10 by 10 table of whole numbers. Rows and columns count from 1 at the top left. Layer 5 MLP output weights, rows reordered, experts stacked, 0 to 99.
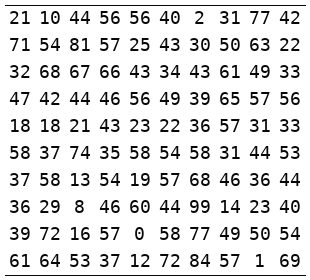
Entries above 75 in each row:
1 1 0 0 0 0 0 1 1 1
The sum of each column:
420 452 421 497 352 473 536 461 431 446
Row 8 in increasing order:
8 14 23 29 36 40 44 46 60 99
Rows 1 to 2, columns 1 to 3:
21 10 44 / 71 54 81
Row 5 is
18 18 21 43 23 22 36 57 31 33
